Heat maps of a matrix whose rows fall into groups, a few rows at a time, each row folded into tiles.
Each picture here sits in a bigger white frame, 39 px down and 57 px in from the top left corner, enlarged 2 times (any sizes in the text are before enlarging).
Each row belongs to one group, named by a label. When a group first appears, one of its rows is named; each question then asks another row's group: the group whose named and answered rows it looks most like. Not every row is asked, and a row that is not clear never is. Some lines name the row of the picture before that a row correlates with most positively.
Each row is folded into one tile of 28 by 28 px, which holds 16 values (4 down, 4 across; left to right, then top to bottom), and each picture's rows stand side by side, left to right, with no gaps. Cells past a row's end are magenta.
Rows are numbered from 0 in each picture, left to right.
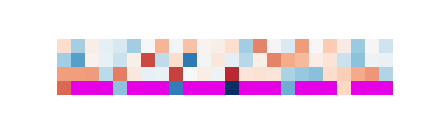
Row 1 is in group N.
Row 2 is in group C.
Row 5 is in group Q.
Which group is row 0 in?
Q
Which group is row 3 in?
C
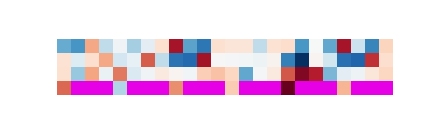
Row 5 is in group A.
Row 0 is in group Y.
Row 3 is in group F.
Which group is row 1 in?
N
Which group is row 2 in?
A
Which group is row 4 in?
Q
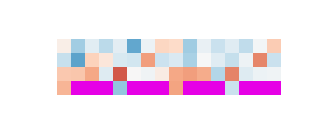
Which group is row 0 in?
Q
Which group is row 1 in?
N
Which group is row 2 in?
Q
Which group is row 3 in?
N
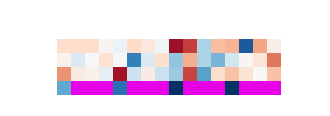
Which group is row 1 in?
C
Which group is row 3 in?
C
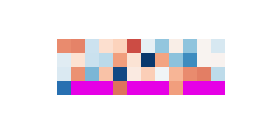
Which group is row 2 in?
Q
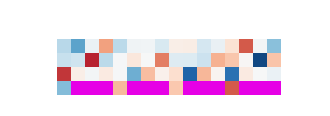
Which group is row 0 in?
N
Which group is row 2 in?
F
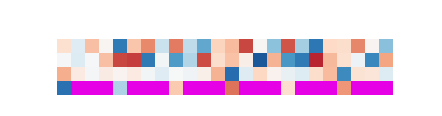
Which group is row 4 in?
A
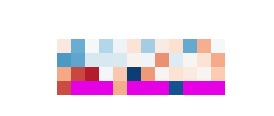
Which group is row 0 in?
Q
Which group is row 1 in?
F
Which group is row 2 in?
C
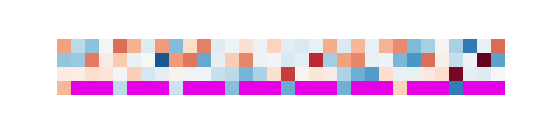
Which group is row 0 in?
A
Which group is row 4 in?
N
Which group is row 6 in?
A
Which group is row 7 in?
N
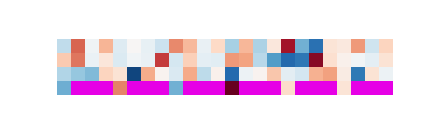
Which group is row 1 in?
F
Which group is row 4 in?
A
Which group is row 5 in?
F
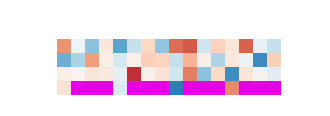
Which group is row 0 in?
A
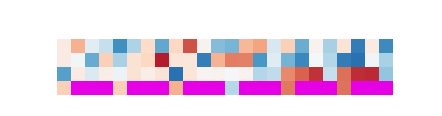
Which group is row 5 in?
Q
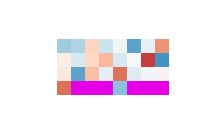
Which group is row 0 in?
Y
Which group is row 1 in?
N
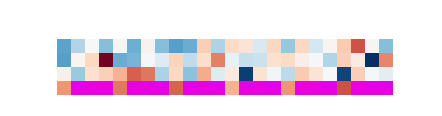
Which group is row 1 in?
Q
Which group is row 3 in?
F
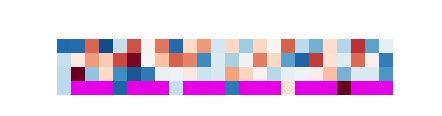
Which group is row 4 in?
A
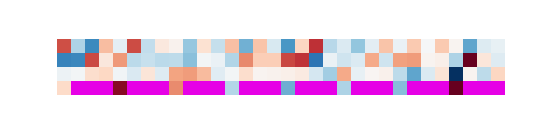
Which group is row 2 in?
Q
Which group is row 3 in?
C
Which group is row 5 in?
N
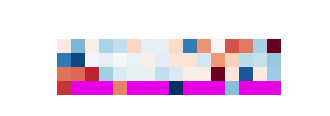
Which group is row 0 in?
Q
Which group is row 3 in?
F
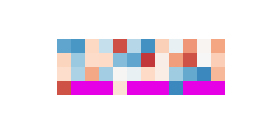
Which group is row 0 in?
Y
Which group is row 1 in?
A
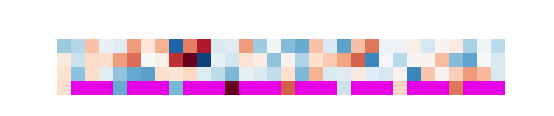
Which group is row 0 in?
Y
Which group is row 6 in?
F
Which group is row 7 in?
Q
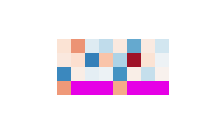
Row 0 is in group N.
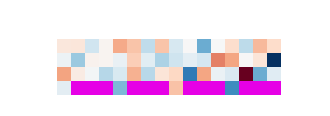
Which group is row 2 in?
F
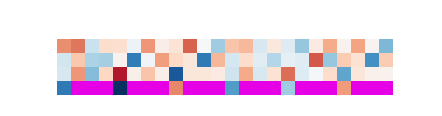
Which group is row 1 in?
C
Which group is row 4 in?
N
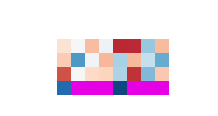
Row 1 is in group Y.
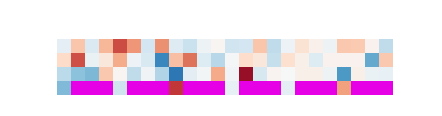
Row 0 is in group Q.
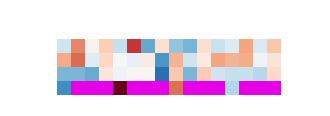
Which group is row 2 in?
Y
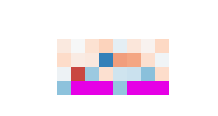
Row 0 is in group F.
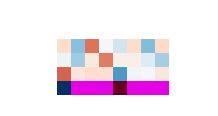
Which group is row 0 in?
C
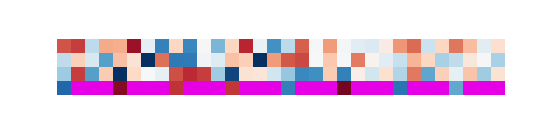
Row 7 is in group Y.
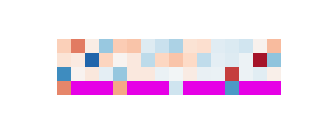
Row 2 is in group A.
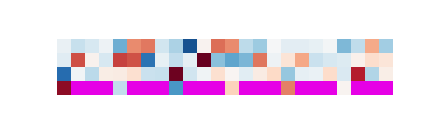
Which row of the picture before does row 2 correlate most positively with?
3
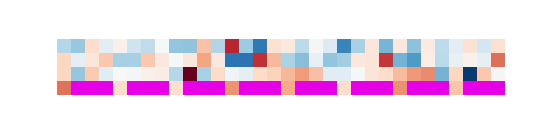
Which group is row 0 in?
Y
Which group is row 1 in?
A
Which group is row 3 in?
A
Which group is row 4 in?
Q
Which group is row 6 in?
Q
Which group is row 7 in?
F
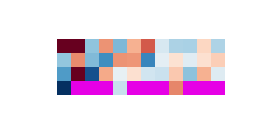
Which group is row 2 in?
Y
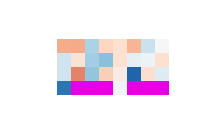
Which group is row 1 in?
F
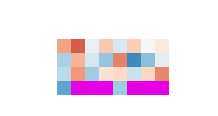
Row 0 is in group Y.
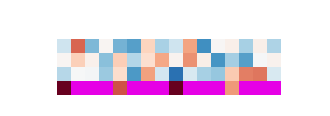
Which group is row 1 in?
Y
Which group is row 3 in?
Q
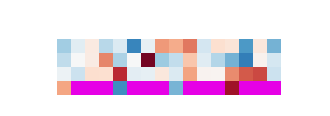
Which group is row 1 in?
N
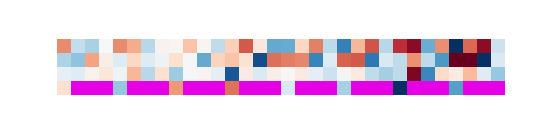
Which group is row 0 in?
A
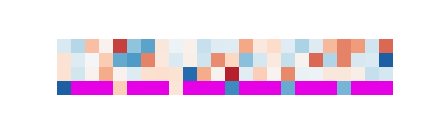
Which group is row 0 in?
C
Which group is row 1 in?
A
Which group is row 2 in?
F
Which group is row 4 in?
N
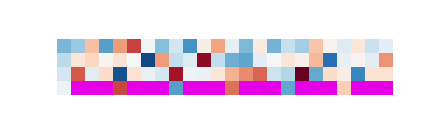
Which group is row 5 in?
F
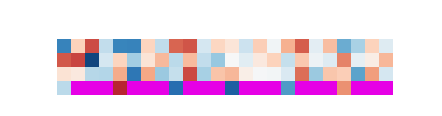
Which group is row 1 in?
Y
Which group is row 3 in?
C
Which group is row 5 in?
Y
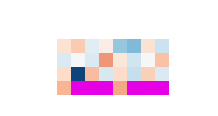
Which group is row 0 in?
F
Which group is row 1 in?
Y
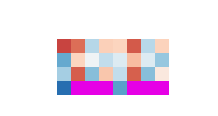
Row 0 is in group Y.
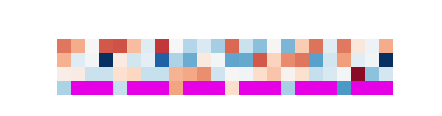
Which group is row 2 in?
Q
